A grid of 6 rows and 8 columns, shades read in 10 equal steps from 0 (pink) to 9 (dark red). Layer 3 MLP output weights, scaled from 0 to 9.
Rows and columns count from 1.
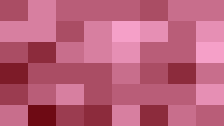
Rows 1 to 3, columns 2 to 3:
2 4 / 2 5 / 7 3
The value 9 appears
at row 6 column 2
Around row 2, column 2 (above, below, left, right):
2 7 2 5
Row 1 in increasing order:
2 3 3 4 4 4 5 5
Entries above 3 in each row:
5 2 4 6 6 5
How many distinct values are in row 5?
5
